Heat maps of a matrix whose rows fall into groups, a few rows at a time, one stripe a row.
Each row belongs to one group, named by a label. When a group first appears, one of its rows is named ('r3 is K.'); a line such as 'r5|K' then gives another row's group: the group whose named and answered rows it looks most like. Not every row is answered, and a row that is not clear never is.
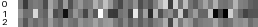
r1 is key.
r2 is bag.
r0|bag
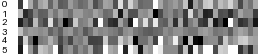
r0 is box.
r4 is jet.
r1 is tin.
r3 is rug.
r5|box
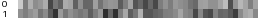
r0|rug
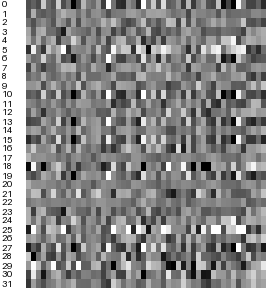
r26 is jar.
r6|key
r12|jet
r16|jar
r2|bag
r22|bag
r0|key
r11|tin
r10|key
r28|tin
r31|jet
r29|jar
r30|jet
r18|jet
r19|key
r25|box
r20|rug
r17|rug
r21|jar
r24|rug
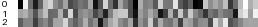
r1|jar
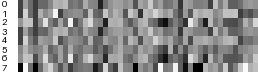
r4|box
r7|jet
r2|jar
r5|jar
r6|jar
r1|box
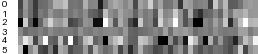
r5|tin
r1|jet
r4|jar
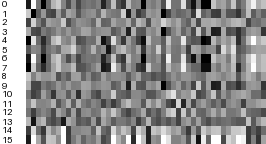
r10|bag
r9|tin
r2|box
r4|jet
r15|box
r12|bag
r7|jet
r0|jet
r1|tin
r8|rug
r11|jar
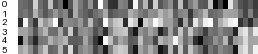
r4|jet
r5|jar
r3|jar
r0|key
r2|box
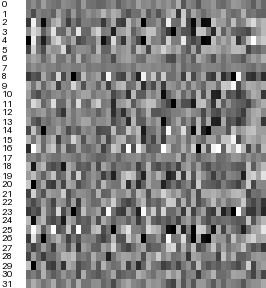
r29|tin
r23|key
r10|tin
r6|jar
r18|tin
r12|tin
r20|tin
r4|jet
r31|jar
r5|box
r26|jet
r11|jar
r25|jar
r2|jet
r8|key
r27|bag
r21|box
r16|box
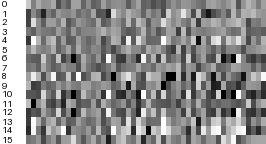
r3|bag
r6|key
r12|key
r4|box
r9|tin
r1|jet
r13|box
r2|box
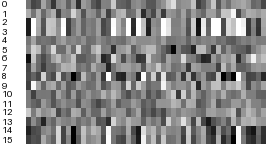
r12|rug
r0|bag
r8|key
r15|key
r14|key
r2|box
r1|rug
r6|jet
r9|box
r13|jet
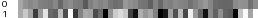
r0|rug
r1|jar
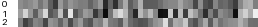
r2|bag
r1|jar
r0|tin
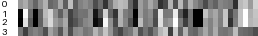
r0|jar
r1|jet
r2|jet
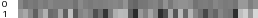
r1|jar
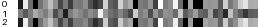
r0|jet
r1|key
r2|jet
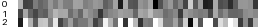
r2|box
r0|tin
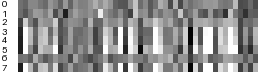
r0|bag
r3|box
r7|box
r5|box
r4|box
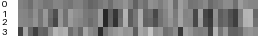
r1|tin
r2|tin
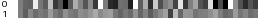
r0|key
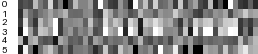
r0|key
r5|jet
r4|tin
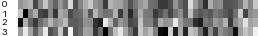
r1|tin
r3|jar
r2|jet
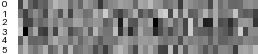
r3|tin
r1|bag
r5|jar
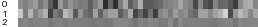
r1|rug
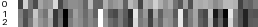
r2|key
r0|box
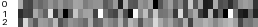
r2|box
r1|key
